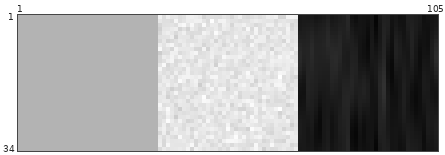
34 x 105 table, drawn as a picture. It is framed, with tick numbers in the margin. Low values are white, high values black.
The table splits into one row of 3 panels. Panel 1,1: low, flat. Panel 1,2: very low, fine-grained, faint in contrast. Panel 1,3: very high, streaked downward, faint in contrast.
